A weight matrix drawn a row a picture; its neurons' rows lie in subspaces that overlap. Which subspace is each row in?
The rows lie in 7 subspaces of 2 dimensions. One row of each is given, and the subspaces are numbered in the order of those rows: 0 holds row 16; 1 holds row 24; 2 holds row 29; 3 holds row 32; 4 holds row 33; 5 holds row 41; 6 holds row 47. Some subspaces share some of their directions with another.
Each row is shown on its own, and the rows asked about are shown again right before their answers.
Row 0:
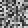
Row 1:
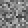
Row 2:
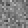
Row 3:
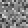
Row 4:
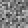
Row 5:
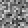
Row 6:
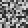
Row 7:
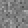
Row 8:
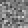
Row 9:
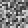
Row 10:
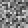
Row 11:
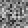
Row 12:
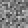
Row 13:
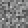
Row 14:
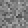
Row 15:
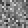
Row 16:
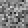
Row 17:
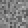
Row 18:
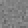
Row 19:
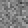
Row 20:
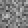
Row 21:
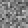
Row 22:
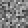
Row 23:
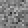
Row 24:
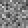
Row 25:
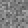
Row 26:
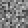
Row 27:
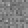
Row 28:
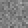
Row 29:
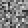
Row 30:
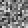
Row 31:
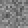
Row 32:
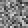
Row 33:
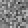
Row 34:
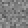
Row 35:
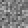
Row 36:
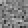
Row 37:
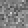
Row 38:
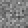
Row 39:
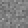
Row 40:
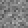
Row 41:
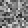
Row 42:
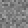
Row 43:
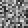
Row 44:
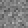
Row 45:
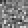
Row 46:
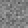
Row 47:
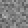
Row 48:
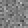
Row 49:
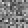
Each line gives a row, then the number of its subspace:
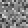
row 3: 6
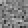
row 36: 4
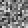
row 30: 5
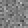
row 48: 3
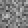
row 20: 6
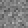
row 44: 0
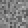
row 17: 4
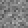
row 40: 0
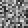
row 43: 3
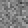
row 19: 3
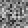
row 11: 2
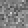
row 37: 0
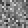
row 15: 1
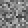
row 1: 5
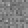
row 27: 1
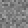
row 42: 6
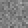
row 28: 3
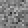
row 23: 0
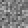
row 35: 5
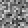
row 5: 0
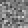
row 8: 4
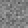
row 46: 2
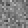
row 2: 1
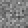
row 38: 2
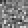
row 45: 4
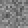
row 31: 6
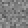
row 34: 6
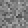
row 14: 5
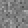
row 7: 2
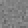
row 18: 4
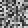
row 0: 3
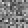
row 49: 1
